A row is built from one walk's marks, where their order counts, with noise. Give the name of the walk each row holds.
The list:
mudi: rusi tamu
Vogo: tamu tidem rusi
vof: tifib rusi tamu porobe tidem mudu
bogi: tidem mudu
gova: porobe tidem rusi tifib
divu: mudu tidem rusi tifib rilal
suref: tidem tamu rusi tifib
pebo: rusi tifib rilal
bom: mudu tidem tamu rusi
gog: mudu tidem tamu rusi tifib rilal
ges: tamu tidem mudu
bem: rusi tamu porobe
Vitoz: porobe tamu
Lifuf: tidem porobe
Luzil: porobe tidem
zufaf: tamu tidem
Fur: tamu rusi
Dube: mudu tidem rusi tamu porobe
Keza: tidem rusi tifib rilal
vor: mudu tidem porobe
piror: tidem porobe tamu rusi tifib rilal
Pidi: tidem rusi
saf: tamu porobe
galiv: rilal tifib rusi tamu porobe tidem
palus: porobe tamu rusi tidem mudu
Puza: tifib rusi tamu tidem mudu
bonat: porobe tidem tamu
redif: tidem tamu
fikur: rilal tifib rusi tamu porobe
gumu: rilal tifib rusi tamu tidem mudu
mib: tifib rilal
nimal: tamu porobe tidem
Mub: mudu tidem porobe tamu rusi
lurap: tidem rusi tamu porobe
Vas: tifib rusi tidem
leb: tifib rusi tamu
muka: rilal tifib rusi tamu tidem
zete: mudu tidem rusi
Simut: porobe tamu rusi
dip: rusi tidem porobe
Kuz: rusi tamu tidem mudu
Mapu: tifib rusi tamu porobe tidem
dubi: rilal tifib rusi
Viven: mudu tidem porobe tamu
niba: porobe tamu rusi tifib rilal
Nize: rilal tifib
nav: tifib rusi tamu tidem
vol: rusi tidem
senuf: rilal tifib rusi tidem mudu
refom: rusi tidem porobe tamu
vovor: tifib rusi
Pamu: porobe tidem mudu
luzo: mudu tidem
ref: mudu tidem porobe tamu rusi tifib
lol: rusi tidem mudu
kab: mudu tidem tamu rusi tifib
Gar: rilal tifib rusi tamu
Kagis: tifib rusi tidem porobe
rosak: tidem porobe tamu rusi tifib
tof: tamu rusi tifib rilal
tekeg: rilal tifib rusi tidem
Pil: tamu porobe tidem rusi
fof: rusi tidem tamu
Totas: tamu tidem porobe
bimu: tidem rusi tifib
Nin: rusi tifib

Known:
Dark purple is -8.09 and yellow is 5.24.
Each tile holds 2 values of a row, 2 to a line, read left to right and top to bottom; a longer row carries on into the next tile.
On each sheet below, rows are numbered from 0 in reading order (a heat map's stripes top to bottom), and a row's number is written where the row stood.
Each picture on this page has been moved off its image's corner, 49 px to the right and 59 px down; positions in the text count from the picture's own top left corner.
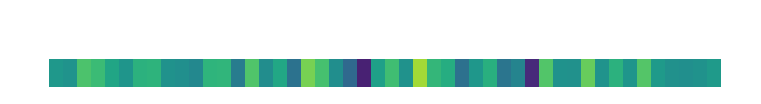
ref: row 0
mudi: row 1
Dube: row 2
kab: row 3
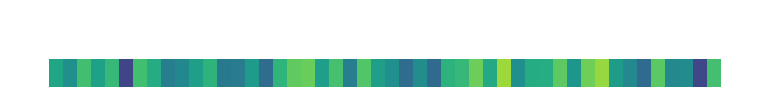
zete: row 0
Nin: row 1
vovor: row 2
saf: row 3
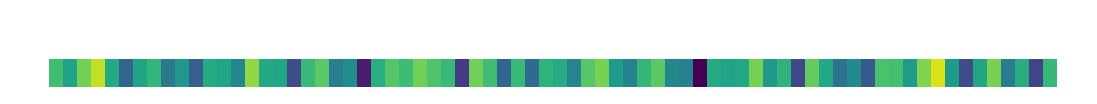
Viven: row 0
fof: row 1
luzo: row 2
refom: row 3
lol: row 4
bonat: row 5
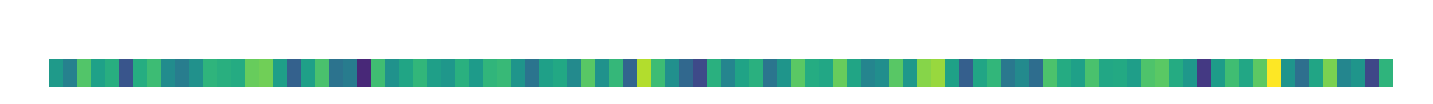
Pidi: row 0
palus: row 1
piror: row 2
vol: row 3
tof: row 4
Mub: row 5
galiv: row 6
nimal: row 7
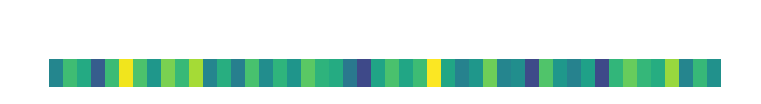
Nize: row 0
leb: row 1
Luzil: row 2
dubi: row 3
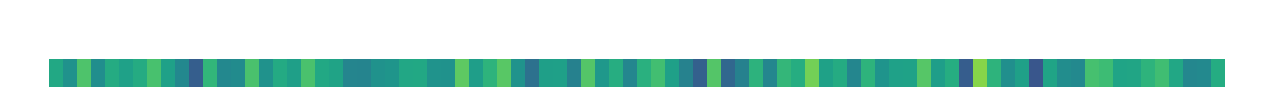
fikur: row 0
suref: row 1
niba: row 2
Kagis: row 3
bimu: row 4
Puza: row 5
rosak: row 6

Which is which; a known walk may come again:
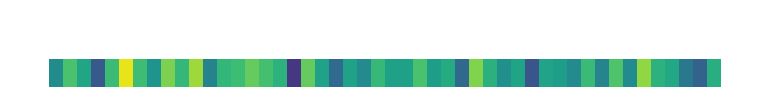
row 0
Nize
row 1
bogi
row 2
Puza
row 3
Vas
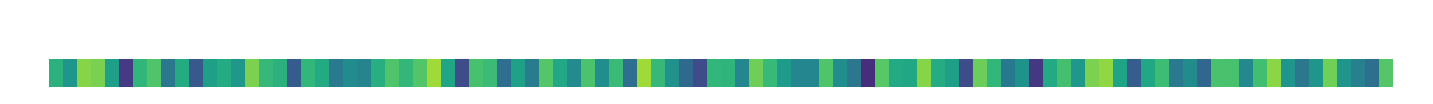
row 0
redif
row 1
bom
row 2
Pamu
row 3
vol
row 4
bem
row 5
Kuz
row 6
Mub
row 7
Simut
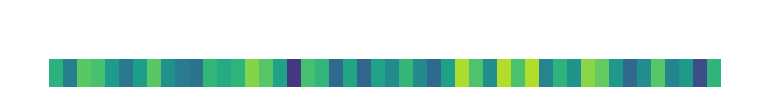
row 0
Fur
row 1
ges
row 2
mib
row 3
Totas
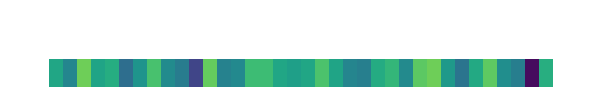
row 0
dip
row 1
rosak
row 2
refom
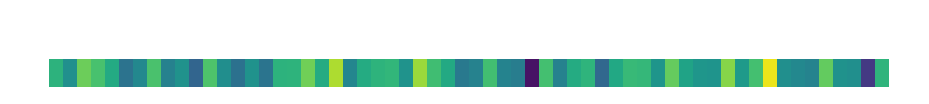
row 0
Lifuf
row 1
vovor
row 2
lurap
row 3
Keza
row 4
Vitoz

